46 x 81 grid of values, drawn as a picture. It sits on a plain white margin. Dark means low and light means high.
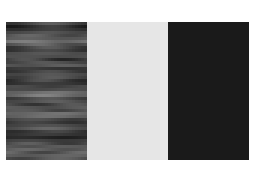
It is made of 1 by 3 panels. Panel 1,1: low, streaked across. Panel 1,2: very high, flat. Panel 1,3: very low, flat.
